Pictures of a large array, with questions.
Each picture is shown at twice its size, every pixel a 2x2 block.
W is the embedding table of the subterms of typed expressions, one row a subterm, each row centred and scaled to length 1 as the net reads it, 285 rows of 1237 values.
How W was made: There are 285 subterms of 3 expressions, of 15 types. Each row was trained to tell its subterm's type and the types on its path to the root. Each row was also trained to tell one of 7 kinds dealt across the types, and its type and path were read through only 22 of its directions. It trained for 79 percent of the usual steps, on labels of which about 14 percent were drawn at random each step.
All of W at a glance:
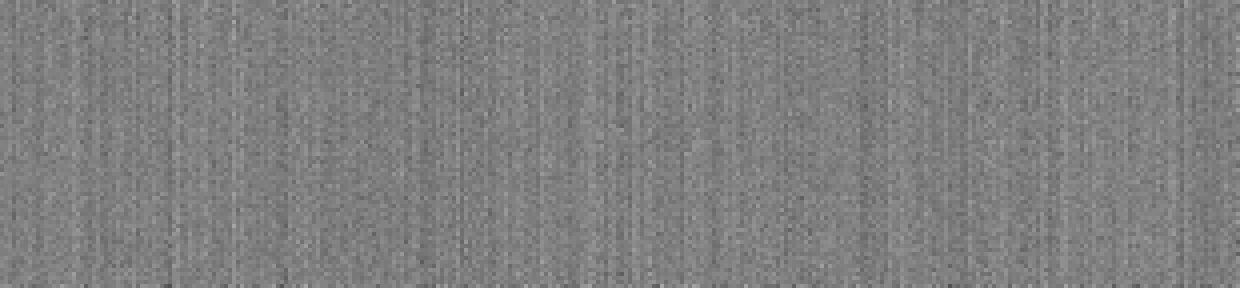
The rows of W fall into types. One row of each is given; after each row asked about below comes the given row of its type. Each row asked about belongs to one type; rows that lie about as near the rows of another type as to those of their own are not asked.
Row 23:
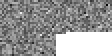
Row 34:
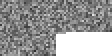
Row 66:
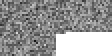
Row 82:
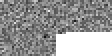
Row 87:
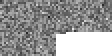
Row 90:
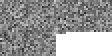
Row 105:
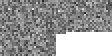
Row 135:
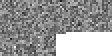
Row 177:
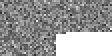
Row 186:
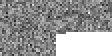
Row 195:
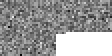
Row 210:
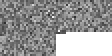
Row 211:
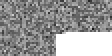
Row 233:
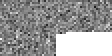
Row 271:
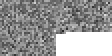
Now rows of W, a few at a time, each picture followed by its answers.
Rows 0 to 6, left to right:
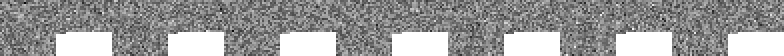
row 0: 87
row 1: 186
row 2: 66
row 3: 34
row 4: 23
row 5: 23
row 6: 135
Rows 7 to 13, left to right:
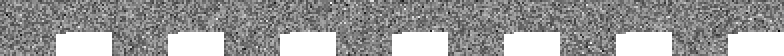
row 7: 271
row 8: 90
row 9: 90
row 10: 82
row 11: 34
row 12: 233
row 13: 210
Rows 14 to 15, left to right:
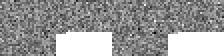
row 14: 233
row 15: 195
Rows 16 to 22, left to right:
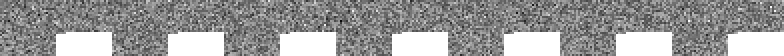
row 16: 233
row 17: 82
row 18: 34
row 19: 34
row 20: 271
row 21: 271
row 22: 23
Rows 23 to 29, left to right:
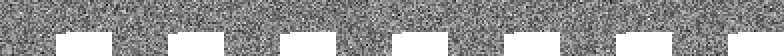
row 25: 82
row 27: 82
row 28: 233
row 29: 271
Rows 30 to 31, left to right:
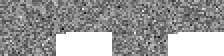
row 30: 90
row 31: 135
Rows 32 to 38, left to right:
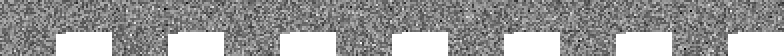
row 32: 82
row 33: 105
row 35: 135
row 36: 87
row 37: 82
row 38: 23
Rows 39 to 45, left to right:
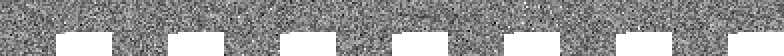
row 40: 90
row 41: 66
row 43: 211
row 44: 23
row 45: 66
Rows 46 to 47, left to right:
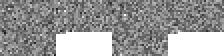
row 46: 23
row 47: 66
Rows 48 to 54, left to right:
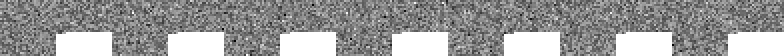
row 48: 177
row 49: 195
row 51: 195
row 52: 23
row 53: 34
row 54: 186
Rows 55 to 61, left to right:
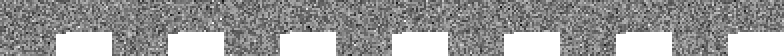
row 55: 271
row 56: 210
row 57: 211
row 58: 233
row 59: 34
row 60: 82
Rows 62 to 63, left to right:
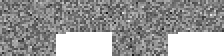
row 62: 82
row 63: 87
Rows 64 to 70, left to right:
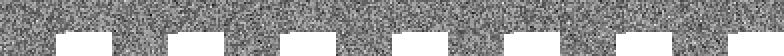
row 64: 66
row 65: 210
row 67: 34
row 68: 211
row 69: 177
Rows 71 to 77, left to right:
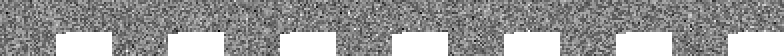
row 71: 271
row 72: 210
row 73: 195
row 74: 23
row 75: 233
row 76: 66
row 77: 105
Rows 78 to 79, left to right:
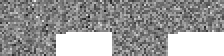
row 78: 233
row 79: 82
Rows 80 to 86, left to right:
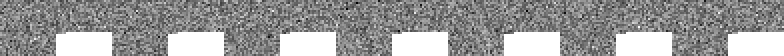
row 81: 233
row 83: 34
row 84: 210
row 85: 90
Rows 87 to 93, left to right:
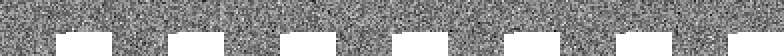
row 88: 177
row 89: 195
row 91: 23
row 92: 87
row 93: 186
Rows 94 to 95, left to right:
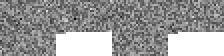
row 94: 34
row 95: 271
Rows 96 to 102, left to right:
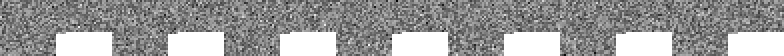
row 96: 186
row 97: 195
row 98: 90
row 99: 66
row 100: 186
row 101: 66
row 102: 186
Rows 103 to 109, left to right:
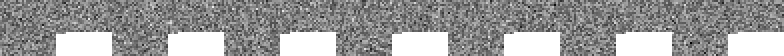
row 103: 186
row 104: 23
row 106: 195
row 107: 195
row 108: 87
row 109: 66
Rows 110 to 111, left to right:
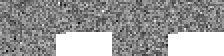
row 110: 34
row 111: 195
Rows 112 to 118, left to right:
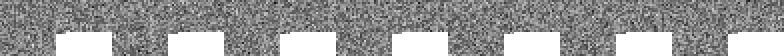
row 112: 271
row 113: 105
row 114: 90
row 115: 177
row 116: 177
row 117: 90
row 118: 233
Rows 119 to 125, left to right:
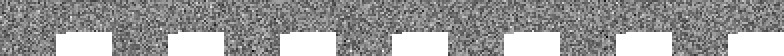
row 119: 105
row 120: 105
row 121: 105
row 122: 210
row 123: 34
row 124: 233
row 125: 177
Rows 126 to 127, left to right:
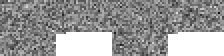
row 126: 233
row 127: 135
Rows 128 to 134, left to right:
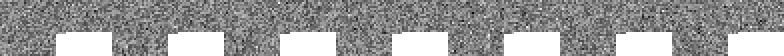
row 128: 82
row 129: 135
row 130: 90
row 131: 34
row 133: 90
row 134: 105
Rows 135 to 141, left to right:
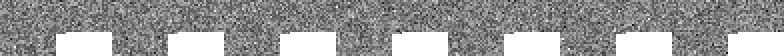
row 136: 211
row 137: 82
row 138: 23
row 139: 105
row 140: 23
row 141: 90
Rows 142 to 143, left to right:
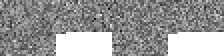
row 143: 271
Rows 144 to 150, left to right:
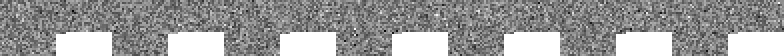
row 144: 87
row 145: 177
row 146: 195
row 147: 195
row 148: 233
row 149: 23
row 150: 195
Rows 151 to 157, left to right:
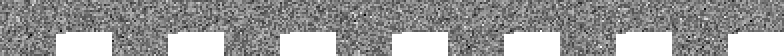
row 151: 195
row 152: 34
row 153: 87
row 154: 34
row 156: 87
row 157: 233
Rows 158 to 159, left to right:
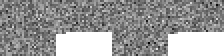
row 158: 271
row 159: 82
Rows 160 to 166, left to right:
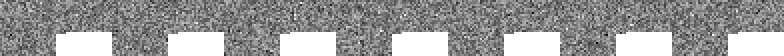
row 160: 90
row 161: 90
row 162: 210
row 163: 271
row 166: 177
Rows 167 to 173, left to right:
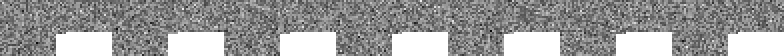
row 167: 233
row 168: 34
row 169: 90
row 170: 177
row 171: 135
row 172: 211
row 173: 90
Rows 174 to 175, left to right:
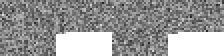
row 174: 271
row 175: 66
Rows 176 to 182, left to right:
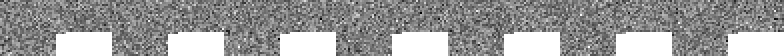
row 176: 186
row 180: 210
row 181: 82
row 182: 90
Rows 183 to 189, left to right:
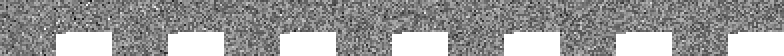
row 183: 177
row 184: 82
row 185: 82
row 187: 66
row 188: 34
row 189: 82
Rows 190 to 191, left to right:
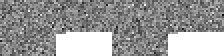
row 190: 23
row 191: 186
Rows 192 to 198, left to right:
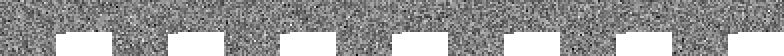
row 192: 90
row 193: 105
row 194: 186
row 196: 210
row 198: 210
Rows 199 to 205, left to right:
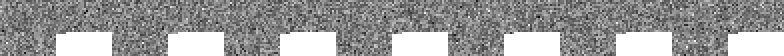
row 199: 210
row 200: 233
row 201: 135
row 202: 186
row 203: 195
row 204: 34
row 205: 135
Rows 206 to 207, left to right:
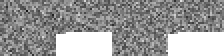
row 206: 177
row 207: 82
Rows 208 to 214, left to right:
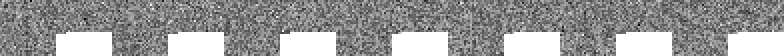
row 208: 135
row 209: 105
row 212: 271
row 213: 210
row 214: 34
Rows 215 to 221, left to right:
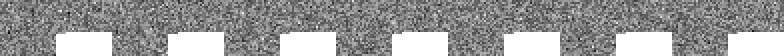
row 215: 271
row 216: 210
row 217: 186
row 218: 233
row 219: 271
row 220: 186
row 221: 186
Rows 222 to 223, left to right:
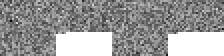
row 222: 34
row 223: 87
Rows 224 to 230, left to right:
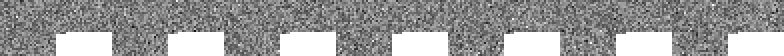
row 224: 87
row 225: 23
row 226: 177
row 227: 177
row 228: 82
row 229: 210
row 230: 23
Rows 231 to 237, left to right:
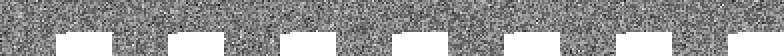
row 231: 90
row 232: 195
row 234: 186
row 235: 177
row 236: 135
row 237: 271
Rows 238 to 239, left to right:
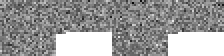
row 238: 66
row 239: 105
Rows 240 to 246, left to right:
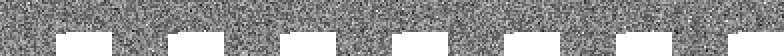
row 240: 271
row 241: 210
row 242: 271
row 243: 66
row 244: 66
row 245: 195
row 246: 23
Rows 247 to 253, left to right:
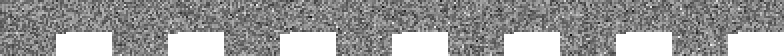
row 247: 233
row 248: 186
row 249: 211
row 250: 66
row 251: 135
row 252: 90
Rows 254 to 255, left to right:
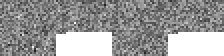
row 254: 233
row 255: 90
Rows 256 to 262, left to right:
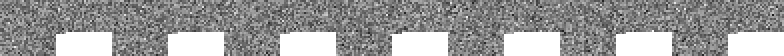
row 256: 195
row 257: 211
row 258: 87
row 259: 23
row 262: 66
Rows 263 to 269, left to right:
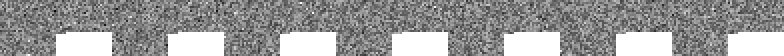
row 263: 211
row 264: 23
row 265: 233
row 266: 66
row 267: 87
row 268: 177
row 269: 90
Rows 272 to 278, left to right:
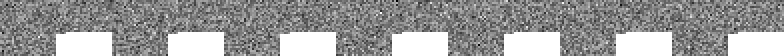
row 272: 87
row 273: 186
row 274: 186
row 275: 233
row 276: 177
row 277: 87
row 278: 177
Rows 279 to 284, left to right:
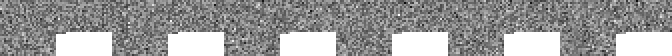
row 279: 210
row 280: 87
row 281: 66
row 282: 82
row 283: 233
